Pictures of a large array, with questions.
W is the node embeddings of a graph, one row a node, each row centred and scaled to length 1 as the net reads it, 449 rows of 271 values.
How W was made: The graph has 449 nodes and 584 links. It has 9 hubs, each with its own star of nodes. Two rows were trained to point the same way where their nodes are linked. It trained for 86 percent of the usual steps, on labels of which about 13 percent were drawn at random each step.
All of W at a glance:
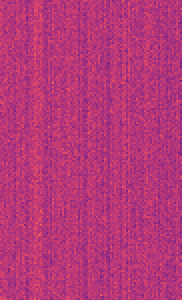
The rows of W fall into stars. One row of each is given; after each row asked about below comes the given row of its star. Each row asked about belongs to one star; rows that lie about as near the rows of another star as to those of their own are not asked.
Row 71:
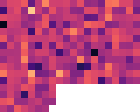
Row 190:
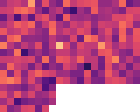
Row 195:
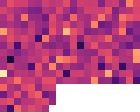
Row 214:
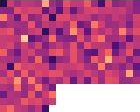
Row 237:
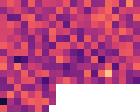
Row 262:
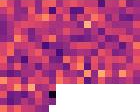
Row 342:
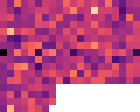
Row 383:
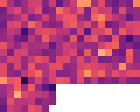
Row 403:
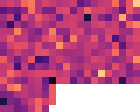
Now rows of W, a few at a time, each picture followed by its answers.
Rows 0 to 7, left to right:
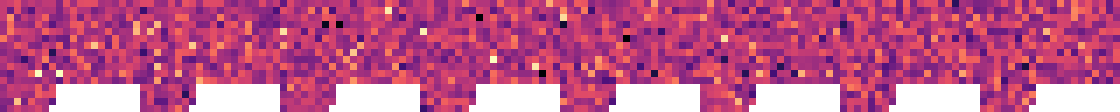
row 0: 342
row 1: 342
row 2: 195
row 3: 195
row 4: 71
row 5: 71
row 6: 262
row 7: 383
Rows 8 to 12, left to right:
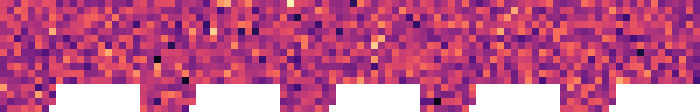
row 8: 342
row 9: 237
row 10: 237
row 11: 262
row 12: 262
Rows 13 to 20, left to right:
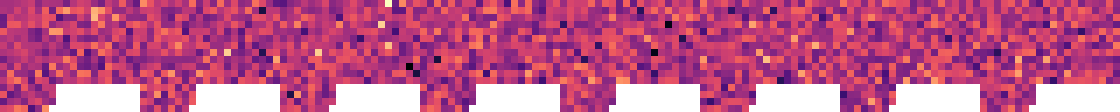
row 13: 262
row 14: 71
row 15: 383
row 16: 342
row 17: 71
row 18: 262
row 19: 403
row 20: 71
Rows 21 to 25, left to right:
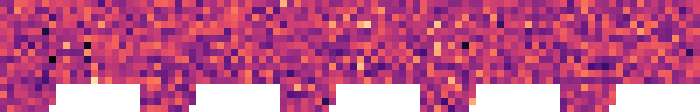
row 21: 214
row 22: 262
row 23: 262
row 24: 342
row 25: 342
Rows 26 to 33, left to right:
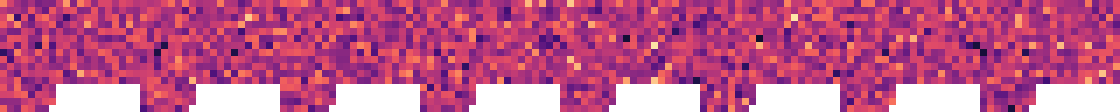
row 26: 190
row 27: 71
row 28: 262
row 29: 383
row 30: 237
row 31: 383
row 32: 342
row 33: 342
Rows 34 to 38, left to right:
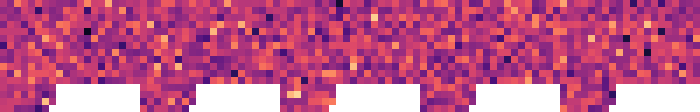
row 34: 383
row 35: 237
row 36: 190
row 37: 262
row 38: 262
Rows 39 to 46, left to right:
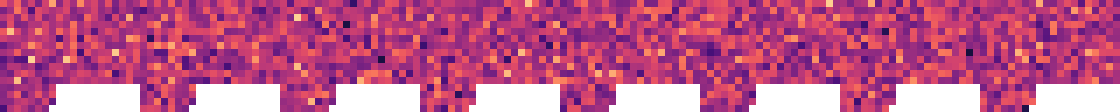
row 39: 342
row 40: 342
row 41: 237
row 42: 383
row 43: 383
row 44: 71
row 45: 195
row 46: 237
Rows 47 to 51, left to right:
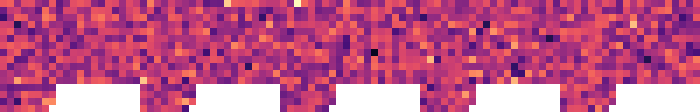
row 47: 237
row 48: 190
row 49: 262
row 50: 237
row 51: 342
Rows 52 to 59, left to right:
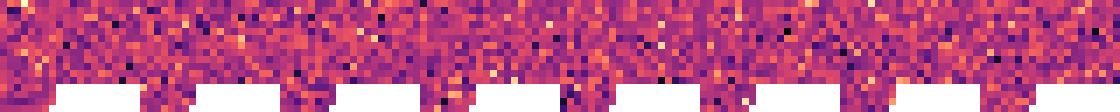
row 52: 403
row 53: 190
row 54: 190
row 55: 214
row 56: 383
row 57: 383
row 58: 342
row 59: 237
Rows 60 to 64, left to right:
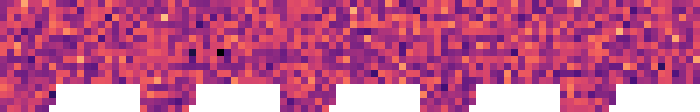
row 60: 262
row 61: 190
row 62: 71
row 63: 262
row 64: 262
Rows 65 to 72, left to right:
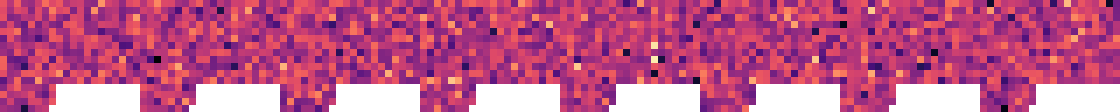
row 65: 403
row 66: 237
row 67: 71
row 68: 214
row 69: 237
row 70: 71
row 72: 190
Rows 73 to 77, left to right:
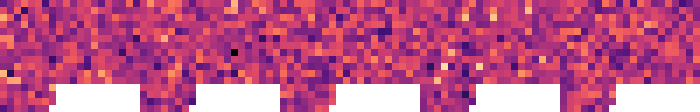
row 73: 214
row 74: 71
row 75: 403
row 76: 342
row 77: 342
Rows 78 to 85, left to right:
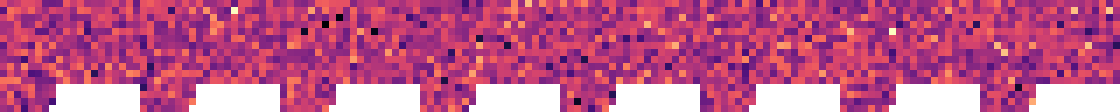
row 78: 71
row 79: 237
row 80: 195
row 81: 383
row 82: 262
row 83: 342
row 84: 190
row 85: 342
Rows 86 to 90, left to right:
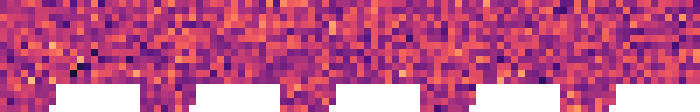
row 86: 71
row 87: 71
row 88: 262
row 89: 383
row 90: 214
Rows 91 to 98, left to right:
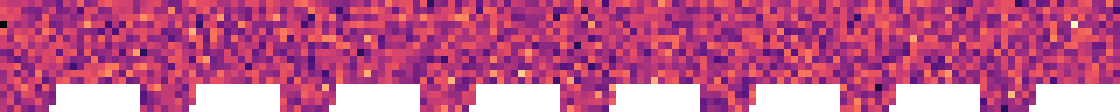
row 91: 71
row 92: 403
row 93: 71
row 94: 342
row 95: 214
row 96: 403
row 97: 342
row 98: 214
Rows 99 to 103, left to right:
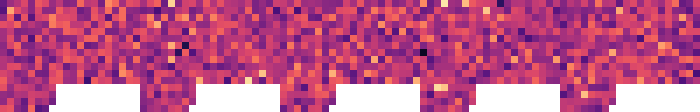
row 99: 383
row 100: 342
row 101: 383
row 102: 403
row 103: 383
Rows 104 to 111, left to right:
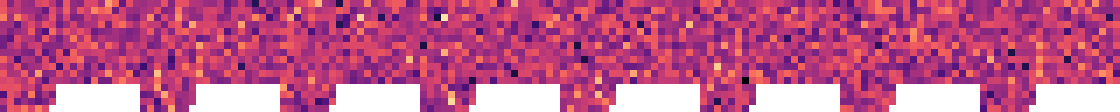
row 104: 195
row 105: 383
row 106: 190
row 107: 403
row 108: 214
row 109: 237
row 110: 190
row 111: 383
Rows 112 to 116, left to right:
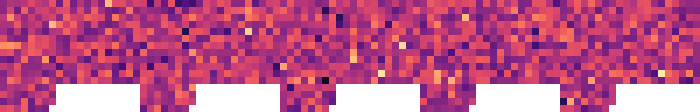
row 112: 262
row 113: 214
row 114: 195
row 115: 71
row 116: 214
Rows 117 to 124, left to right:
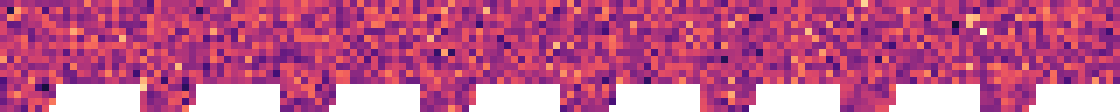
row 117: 190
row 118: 190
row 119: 71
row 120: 403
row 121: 71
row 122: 214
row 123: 403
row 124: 195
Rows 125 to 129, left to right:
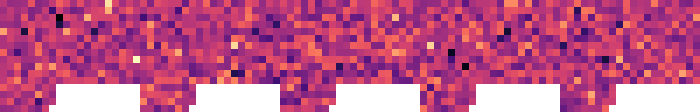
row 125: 195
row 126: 237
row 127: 262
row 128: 383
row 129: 403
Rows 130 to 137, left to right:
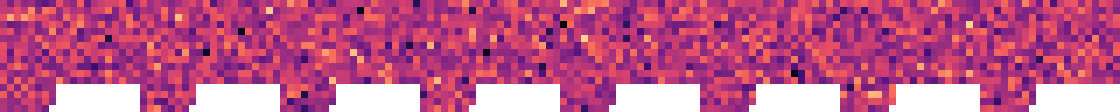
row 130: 190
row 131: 342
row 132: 71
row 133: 195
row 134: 71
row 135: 237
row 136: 214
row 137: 262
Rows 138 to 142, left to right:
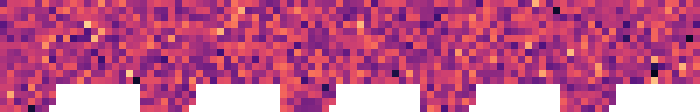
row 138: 262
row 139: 262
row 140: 190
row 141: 383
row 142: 237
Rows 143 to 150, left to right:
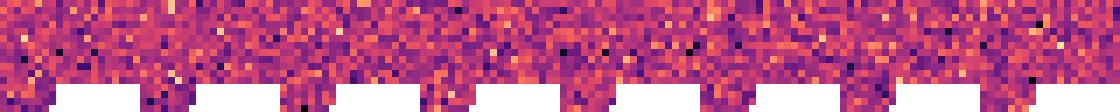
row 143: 71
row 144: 71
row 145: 190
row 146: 214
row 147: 342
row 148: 190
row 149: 342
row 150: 403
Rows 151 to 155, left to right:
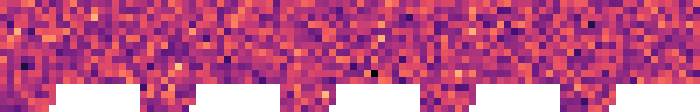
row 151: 403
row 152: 237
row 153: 237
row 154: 237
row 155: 403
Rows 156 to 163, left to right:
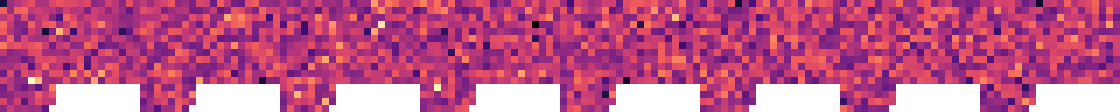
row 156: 214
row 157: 237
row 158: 383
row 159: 403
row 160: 342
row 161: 195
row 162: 214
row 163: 190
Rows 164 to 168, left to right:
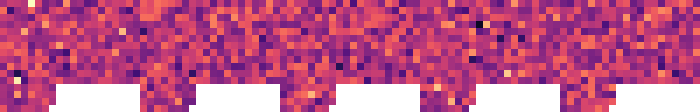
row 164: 190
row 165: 71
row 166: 195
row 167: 403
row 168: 195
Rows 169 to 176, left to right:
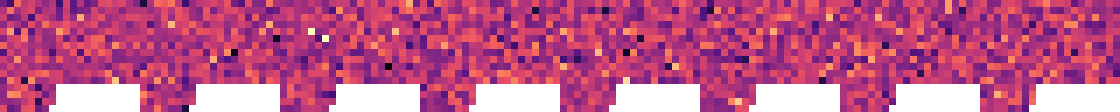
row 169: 190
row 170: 214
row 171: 195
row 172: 403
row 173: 195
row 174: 403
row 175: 342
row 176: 214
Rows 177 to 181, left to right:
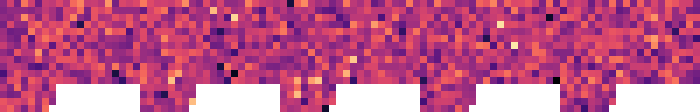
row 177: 383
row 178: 71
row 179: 214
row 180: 237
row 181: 71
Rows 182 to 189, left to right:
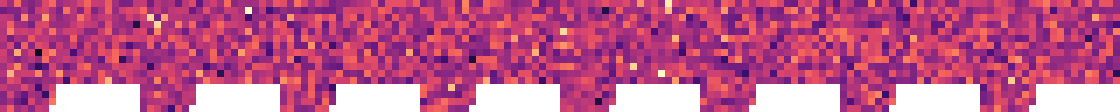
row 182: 342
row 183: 342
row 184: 383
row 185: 262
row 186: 195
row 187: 71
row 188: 342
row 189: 214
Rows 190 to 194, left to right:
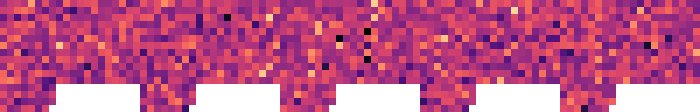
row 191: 403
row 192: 383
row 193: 237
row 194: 214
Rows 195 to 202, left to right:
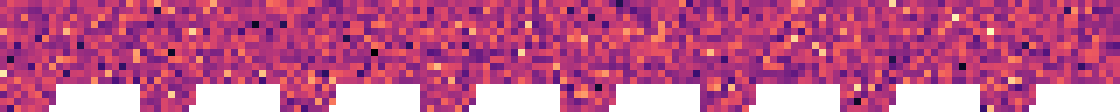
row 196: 403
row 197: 71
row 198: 342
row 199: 190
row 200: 262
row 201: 262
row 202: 342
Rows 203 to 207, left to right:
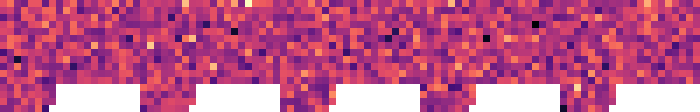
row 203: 237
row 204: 195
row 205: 403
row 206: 403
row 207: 383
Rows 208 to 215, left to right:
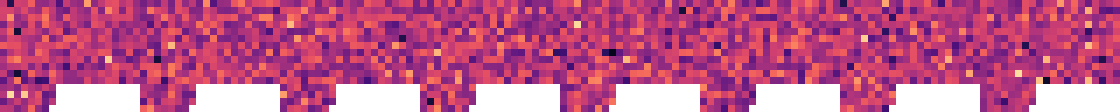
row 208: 190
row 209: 383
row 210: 262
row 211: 342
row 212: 342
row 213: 190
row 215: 342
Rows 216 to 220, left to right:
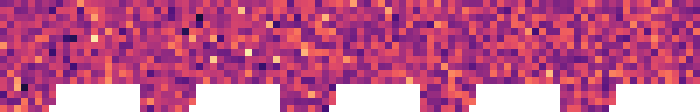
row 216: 262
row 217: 195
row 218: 403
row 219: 190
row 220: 214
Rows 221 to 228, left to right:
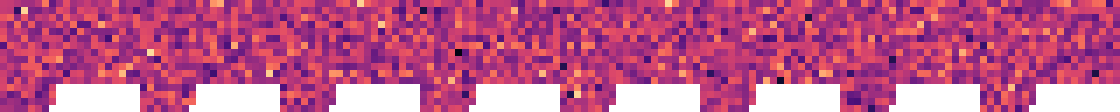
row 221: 403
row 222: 237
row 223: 237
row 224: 342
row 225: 383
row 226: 262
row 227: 262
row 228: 383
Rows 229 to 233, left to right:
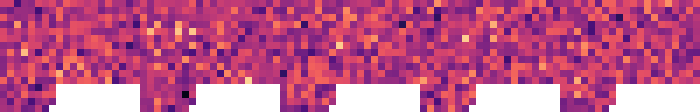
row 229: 342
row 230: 342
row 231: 383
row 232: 383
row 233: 403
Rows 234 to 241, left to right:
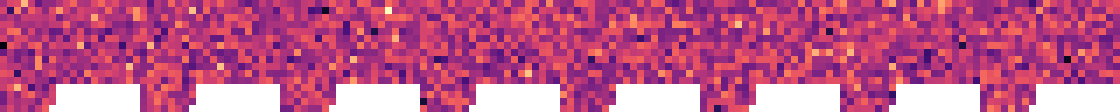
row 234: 403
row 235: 342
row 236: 195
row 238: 262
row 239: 383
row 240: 262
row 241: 383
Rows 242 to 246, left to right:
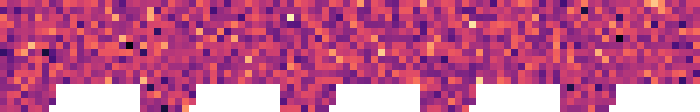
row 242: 342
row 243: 190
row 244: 383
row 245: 262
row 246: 383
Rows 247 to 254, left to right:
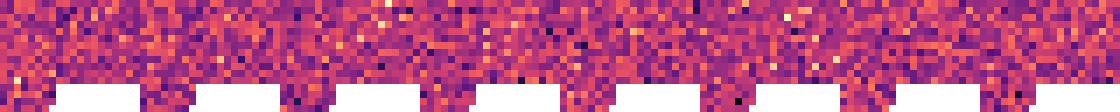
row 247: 190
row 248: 262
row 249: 383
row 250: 214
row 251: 195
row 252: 195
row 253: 262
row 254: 383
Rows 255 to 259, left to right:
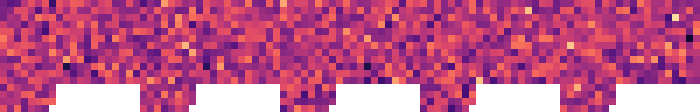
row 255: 214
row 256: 214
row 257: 71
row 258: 342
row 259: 262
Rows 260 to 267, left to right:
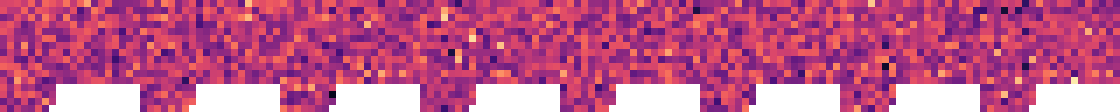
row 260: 237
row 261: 195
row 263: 403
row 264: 71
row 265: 190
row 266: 342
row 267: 214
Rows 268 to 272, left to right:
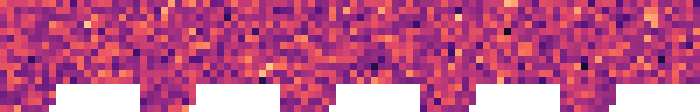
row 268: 262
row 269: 403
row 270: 237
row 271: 383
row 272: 71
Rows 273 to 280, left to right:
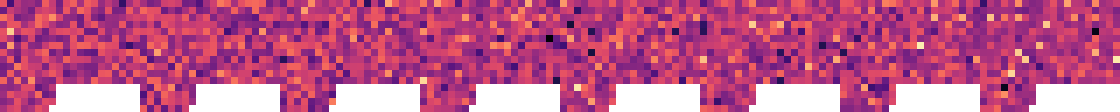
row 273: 342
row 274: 190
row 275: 195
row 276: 262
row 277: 403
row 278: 262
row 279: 403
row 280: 383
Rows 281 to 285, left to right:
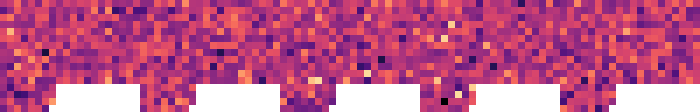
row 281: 342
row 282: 262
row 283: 71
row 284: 214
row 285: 383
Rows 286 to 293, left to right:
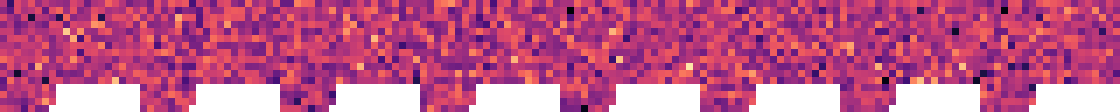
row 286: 190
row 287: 214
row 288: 262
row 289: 214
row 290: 403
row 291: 190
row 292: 237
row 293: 214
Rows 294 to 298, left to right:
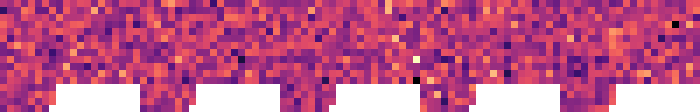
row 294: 342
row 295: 71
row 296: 195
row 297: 214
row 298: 403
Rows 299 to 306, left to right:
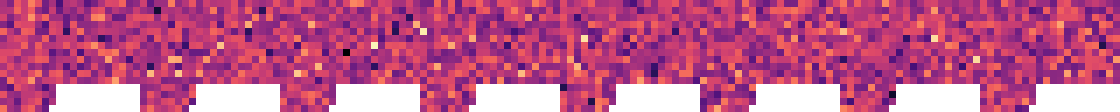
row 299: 190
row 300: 342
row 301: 237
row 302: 195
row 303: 237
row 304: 262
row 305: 262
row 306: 262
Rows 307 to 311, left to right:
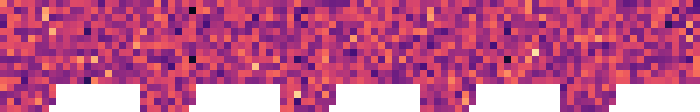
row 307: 262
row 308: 195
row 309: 383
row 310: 383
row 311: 71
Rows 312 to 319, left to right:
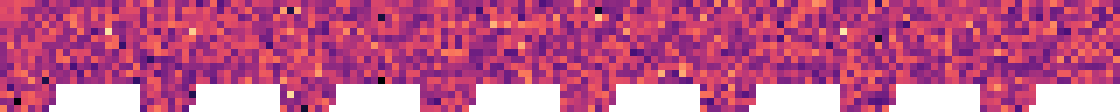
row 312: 237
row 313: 262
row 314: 190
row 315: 262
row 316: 383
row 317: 190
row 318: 195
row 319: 262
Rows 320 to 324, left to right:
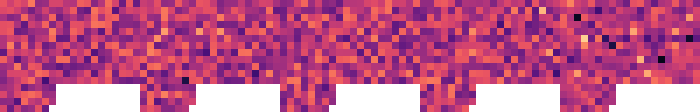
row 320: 237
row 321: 190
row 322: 383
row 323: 383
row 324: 237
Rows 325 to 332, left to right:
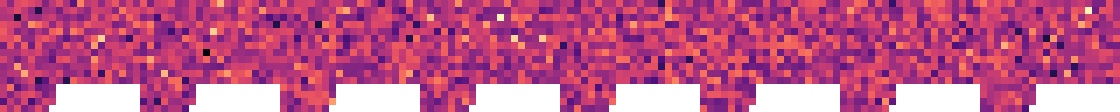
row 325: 237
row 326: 237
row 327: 237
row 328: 190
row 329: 71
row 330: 190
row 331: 383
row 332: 237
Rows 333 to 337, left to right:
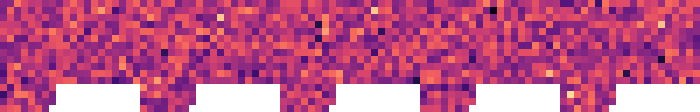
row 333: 383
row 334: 190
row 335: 237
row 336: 190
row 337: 195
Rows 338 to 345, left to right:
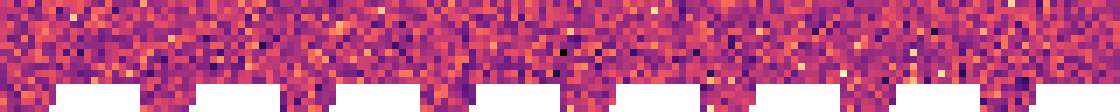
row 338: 237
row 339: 262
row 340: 383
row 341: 190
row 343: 214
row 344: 195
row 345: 190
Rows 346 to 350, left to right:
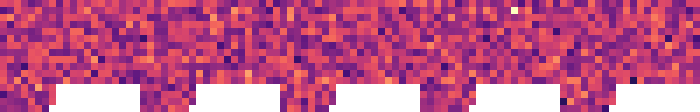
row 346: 403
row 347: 237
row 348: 383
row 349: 237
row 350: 214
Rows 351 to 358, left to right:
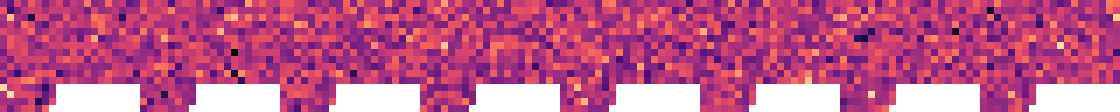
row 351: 190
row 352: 71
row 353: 71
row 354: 190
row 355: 262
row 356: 342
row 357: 403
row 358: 403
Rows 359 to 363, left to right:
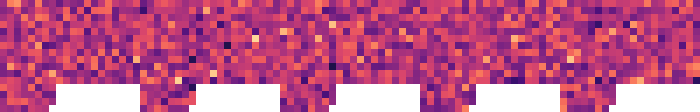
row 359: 383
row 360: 214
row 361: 190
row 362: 71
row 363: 237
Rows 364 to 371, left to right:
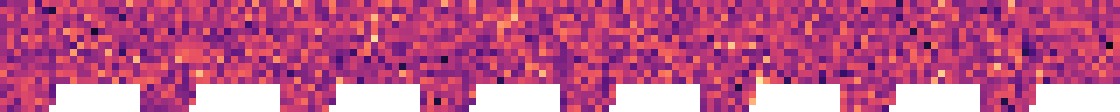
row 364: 195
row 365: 71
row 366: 262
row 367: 262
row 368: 342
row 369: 342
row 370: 214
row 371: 342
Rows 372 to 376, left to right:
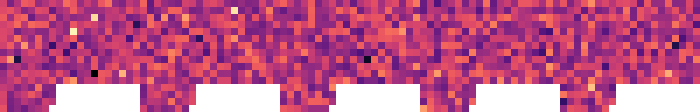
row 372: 237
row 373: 342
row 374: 262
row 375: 214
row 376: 214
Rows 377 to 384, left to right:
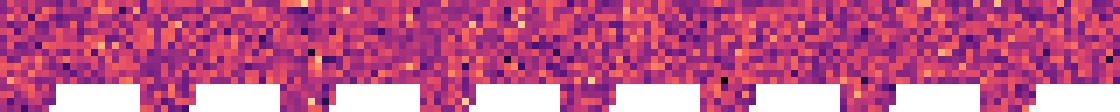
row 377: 190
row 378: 214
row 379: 403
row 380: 383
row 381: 214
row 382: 383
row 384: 262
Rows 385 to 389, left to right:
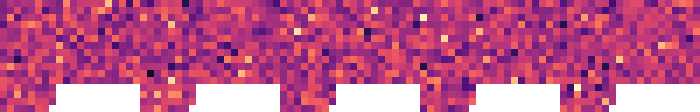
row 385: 383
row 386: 214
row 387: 342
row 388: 214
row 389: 383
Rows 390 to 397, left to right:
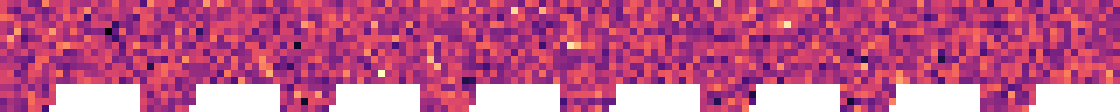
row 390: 403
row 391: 237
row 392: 214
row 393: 237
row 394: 342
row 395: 262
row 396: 71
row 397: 403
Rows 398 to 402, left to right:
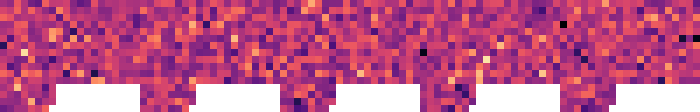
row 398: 403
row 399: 262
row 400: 190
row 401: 342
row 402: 71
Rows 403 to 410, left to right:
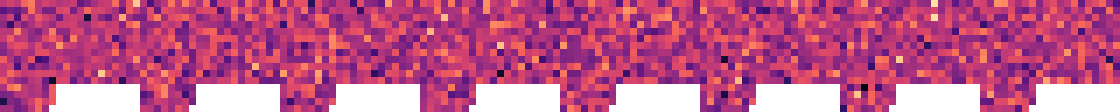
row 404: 195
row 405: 71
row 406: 342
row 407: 195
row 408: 71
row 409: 383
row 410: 262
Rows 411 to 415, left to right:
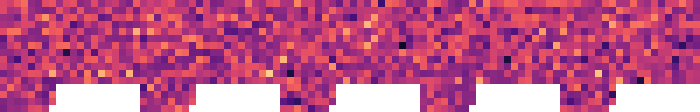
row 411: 403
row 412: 403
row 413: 262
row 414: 262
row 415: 262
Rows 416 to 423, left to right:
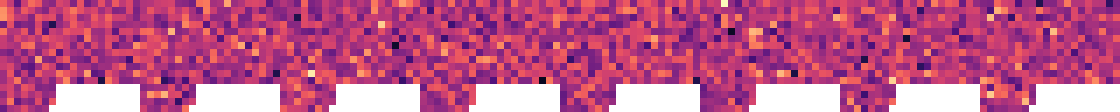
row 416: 71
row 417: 190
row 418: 383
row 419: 403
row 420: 195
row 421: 403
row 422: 71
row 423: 190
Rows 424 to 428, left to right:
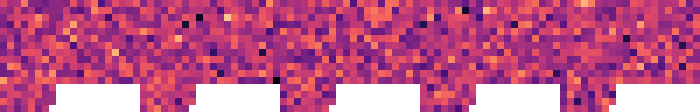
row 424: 383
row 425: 195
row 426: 195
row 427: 383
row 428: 262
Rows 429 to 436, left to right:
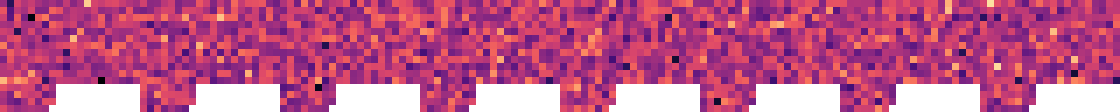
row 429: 190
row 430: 190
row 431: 71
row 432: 190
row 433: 262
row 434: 262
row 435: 195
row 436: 237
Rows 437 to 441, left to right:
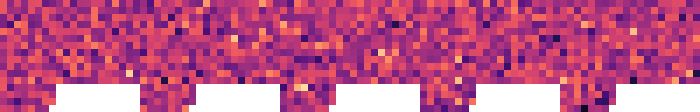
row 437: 190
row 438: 190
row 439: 403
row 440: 71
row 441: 190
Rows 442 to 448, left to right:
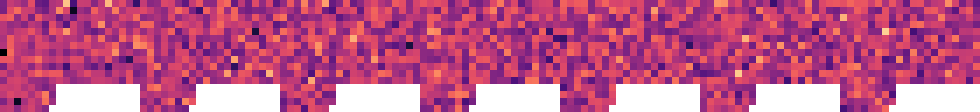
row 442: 190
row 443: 237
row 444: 195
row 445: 71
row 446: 403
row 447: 383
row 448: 71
